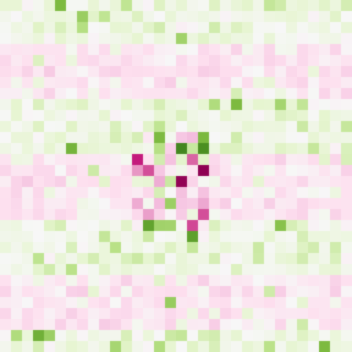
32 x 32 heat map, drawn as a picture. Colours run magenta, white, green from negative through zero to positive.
The distribution is heavy-tailed on both sides. Values change most from cell to cell in the centre. Horizontal stripes repeat 3 times down the table. There is no overall slope. An odd patch, rougher than its surroundings, sits in the centre.
